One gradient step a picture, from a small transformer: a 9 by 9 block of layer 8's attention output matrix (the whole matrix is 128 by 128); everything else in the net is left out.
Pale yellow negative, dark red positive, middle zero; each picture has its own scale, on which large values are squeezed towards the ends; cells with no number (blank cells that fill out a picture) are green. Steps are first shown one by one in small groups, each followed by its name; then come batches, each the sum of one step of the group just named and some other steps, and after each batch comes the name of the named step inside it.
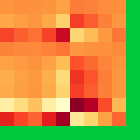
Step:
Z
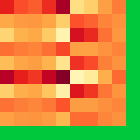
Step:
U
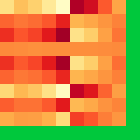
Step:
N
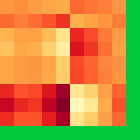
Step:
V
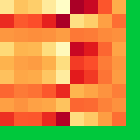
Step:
V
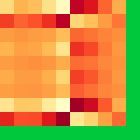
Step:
Z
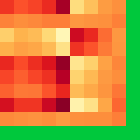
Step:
V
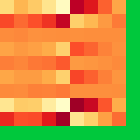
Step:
Z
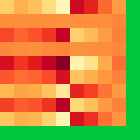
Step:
N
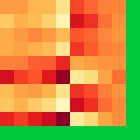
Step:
U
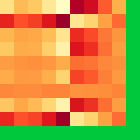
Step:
V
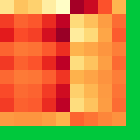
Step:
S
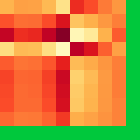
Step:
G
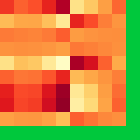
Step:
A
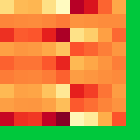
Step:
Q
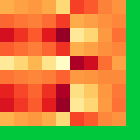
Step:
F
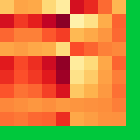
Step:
S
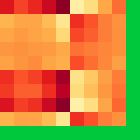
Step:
A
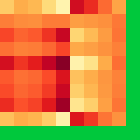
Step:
S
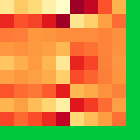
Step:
F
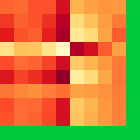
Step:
G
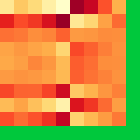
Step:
F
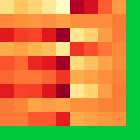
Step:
F
